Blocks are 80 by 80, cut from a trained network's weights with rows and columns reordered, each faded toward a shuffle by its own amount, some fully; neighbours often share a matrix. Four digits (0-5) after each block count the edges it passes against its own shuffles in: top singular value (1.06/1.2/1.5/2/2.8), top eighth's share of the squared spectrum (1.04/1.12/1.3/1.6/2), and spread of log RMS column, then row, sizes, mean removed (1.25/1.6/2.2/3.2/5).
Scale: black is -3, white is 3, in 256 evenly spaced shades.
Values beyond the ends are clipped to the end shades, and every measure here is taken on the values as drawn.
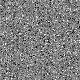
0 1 0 0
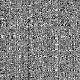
3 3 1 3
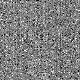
2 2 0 1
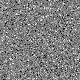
0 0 0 0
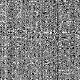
3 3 1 3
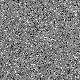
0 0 0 0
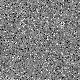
0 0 0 0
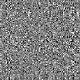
3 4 3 2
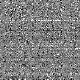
3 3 3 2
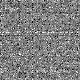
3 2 2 1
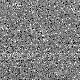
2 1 1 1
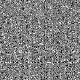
2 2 1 2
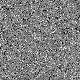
0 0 0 0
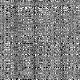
3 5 2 4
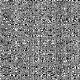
3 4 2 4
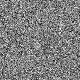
1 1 0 0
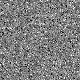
2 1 0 0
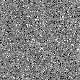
1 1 0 1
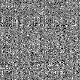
3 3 1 3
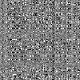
3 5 2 4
